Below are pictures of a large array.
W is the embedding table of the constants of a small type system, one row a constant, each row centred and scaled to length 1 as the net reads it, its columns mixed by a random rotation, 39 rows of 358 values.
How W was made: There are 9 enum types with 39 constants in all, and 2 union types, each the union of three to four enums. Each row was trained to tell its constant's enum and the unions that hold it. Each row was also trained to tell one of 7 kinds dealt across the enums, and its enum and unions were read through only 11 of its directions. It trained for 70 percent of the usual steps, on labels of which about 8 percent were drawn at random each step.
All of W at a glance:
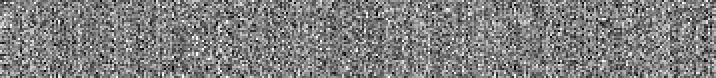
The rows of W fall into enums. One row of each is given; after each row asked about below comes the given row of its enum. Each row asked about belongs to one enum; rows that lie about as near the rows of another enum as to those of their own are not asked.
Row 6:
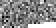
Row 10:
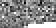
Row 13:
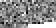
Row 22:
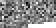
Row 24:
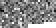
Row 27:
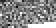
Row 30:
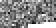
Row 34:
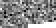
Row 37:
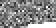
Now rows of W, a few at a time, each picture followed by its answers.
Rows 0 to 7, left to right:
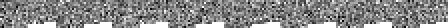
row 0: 27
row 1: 37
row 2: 22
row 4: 30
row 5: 24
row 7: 10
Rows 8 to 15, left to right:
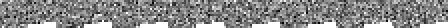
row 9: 30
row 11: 10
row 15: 24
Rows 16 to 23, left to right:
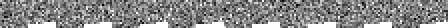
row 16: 34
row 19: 13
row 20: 24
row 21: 27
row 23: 30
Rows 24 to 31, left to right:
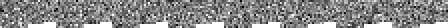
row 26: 13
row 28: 10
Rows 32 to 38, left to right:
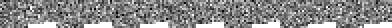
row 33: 34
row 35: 24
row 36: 37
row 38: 10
